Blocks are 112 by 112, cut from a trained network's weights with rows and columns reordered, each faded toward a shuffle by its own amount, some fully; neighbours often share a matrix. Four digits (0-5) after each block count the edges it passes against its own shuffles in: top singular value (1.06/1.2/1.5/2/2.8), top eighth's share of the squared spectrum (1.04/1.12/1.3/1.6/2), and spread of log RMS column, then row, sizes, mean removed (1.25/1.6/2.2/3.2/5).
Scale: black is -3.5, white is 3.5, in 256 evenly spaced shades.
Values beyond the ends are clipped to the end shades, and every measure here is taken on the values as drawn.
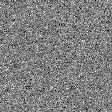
2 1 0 1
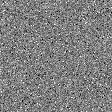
1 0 0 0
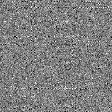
4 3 2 2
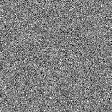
3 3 1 1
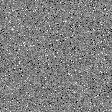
1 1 0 0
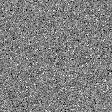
3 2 0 1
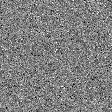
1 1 0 0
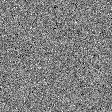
0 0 0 0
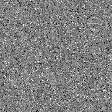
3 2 0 1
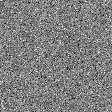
0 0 0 0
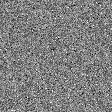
0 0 0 0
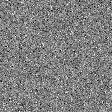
0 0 0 0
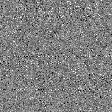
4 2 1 2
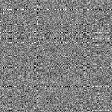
5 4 2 3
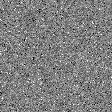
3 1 0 1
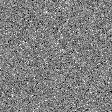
1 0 0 0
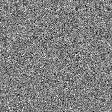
2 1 0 1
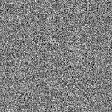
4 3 1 1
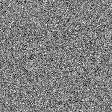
1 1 0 0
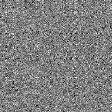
4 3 2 2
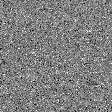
1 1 0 0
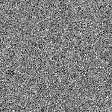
2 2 0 1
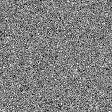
2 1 0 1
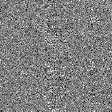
3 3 2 1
